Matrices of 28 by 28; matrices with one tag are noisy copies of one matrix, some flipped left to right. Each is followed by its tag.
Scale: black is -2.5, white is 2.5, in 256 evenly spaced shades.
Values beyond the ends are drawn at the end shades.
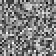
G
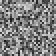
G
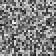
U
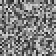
G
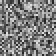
G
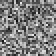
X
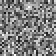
G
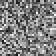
X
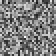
G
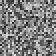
G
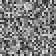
G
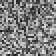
X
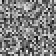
G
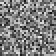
U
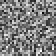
U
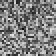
X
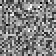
G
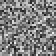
U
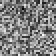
X
